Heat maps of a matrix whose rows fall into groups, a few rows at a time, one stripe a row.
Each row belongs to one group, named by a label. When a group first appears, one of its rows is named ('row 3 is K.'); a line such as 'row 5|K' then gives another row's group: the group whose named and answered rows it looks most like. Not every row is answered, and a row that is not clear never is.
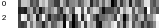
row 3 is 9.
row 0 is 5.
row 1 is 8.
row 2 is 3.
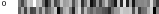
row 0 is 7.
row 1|8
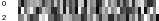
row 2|5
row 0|9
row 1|3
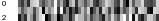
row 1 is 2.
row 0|9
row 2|8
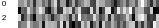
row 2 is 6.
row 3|2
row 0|2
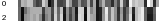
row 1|9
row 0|3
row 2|9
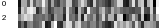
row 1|3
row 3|8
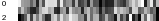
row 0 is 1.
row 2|7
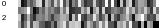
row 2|6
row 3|7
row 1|2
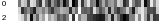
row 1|6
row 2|1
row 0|3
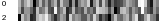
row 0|2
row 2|5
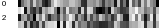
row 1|1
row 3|1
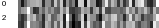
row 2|9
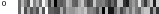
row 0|3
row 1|5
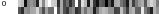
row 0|1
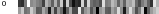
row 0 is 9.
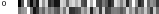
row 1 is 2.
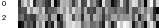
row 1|7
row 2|8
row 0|3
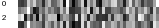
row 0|9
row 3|9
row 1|2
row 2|1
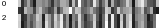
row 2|6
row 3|6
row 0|6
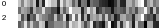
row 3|7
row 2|6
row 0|1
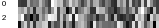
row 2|1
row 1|2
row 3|3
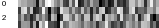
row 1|3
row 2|8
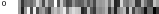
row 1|7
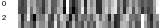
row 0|9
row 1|9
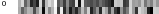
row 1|2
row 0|1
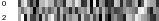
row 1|2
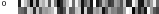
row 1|8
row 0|5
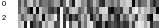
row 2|2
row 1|5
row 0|8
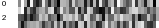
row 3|9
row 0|3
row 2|8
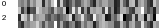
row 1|6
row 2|3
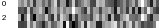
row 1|7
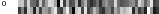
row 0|1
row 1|8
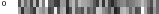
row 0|5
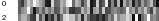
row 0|7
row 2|8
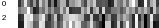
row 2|7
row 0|5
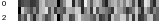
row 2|8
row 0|8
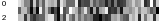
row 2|1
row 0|1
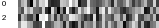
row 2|5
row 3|3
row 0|5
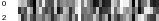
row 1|8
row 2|6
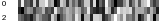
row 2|8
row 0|5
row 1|7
